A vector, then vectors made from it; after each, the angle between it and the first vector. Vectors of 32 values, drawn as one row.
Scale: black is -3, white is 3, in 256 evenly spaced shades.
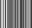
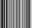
nearly opposite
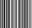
partly opposed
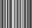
orthogonal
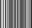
nearly parallel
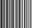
partly opposed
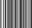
nearly parallel
